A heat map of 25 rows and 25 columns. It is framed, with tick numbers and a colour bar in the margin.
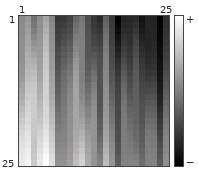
Ninth with the lowest average: top right. Grain: streaks running down. Slope: up to the bottom left. Ninth with the highest average: bottom left.
